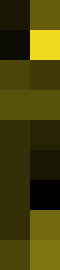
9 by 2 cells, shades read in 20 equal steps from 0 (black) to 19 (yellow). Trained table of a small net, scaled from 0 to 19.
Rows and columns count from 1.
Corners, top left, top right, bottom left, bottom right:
2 8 6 10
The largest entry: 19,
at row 2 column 2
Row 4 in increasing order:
7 7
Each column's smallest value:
1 0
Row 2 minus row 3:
-5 14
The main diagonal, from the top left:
2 19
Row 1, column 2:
8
